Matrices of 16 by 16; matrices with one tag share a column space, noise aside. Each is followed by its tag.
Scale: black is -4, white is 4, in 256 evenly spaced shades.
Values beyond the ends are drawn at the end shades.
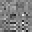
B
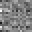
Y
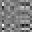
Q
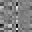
Q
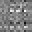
Y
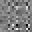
Q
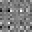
Y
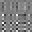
B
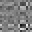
Q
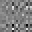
Q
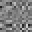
Q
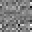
Q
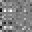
Y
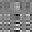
B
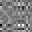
Q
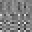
B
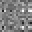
Y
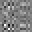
Q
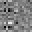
Y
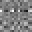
Y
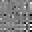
B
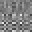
B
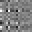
Y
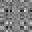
Y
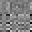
B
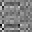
Q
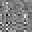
B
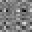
Y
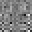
B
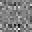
Q
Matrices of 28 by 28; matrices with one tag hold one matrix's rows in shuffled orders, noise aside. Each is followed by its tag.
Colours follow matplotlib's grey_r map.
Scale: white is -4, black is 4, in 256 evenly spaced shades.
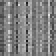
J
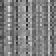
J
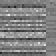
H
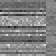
H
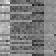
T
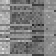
T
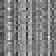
J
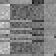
T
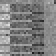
T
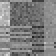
T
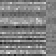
H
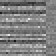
H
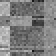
T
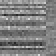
H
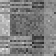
T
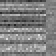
H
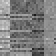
T
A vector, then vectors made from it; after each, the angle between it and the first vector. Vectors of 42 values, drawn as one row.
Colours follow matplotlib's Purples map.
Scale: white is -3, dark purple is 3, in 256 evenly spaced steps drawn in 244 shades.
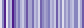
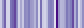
partly aligned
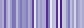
partly aligned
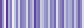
nearly opposite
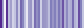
nearly opposite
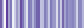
nearly opposite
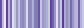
nearly opposite
